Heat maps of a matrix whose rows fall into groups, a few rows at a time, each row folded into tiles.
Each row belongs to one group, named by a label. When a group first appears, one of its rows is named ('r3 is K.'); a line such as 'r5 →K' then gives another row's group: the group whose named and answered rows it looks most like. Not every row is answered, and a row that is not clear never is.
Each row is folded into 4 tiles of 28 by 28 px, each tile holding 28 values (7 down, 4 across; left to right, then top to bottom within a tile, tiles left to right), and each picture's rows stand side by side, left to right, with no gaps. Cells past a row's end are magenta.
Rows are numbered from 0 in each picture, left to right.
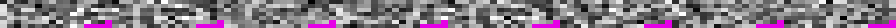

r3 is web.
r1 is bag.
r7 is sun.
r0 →web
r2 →bag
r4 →bag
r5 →sun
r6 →sun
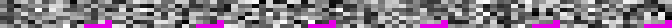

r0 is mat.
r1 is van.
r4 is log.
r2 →van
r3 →bag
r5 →van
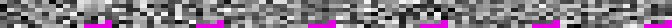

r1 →log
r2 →sun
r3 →van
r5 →web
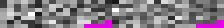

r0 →van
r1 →sun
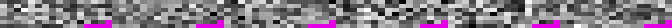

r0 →web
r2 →bag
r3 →log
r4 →web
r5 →log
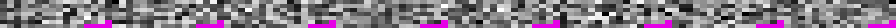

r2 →web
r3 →web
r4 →mat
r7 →bag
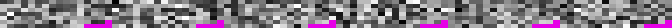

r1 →bag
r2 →bag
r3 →log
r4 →bag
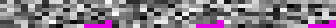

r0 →sun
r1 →sun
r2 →web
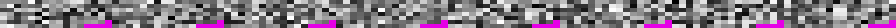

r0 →van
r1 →sun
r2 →log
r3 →sun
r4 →van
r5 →mat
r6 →van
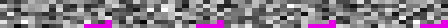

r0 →web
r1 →mat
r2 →bag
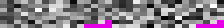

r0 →mat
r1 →log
